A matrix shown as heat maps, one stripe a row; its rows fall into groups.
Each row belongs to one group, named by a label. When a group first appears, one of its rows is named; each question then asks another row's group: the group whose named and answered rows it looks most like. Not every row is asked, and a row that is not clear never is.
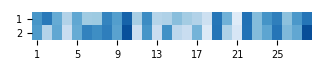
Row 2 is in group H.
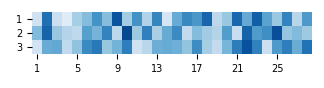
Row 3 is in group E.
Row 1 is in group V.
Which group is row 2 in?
H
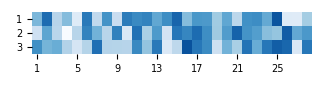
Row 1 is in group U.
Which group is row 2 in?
V
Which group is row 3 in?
V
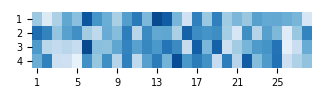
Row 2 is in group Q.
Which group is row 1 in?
U
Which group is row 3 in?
U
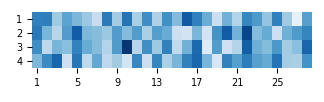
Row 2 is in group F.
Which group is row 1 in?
Q
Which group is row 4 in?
V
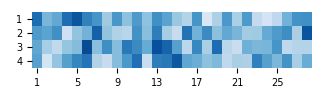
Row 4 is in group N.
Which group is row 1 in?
F
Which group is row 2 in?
V
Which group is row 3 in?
U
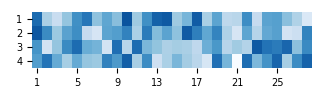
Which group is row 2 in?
Q
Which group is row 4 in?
H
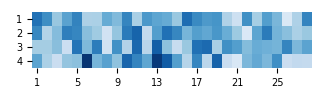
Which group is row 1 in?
Q
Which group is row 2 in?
N
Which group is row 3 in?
V
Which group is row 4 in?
U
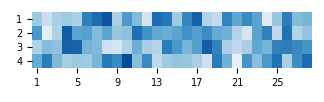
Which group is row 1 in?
E
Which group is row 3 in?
N
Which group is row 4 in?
H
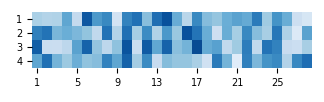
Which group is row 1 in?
U
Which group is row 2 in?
Q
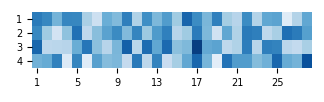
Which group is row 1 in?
Q
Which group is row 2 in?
F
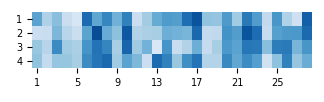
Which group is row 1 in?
E
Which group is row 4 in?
E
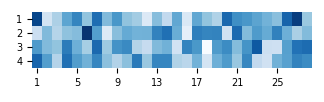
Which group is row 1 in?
F
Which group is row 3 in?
F
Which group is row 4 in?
F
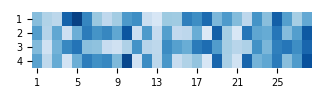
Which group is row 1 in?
N
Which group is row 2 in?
H
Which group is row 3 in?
N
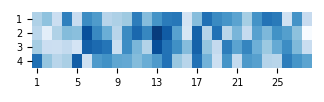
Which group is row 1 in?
U
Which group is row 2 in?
U
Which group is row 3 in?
E
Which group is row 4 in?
F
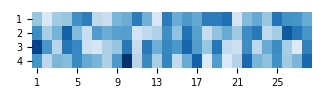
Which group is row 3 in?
Q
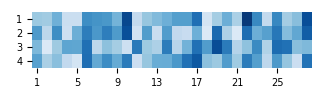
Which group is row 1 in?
E
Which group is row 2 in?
H
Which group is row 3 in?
N
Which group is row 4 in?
E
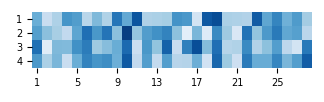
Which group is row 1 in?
N
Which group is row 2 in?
H
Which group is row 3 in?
Q
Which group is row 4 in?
H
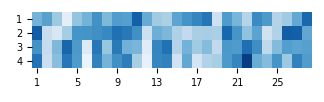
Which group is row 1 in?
V
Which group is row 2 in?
F
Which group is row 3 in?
F
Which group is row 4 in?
F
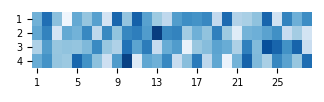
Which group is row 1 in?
V
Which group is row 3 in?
H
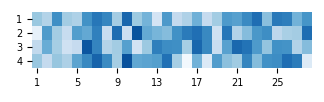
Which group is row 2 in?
V
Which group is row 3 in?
E
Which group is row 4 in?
H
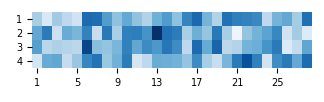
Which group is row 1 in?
E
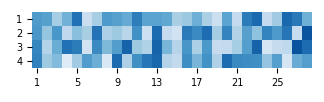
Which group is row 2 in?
V
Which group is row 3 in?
F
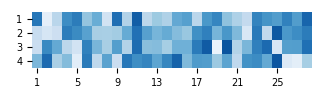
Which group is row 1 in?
N
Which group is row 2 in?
N
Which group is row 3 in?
V
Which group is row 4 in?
U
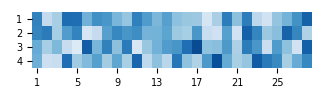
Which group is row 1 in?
F
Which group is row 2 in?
F
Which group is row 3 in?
E
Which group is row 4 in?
N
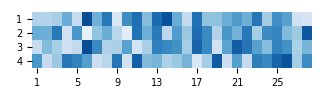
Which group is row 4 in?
N
